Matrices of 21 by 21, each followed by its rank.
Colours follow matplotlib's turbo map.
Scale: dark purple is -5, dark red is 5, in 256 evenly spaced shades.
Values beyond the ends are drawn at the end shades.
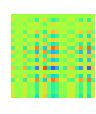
one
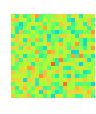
full rank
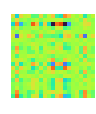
two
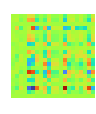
two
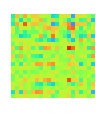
three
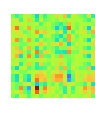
three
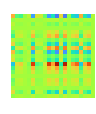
one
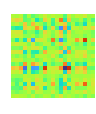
two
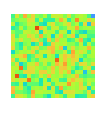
full rank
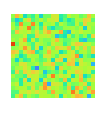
full rank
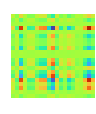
one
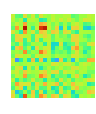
three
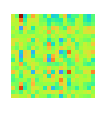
three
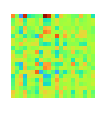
three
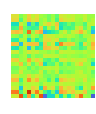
two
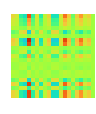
one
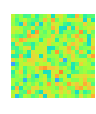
full rank
